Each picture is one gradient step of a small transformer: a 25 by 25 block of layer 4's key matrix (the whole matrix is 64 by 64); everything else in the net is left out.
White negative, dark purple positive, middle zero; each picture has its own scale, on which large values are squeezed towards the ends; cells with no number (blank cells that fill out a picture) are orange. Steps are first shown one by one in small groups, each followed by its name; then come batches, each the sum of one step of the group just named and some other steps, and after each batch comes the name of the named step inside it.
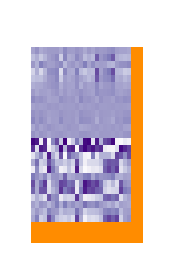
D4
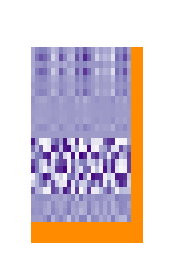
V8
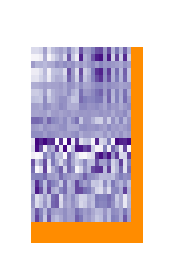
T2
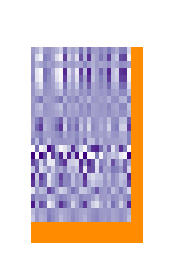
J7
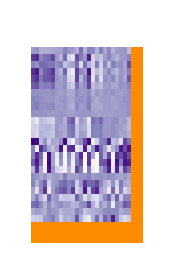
D4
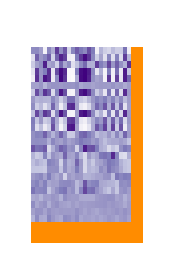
T2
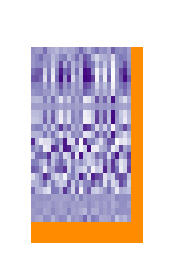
V8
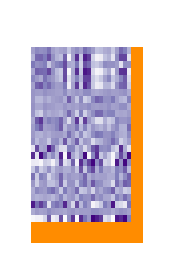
J7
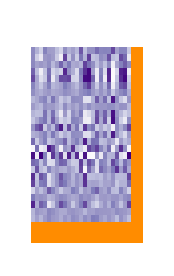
J7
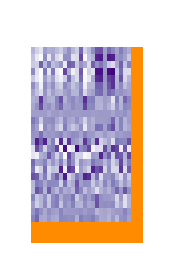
T2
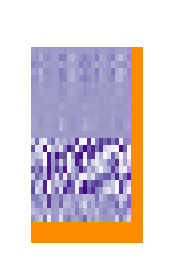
D4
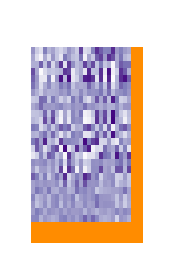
T2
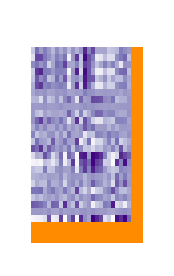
T2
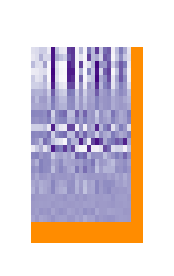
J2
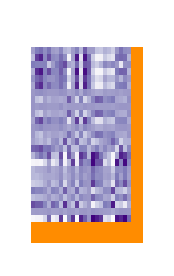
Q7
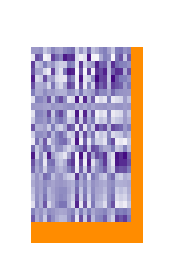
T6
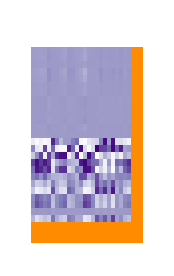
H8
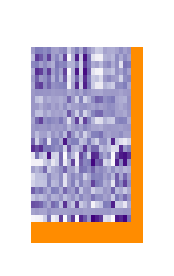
Q7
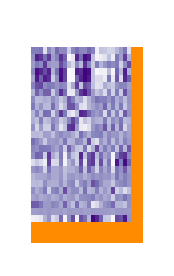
Q7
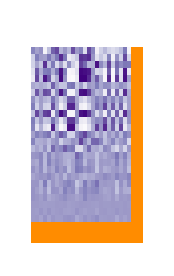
J2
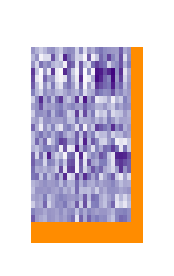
T6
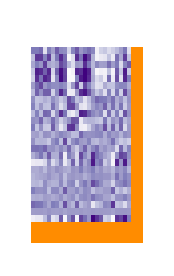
Q7
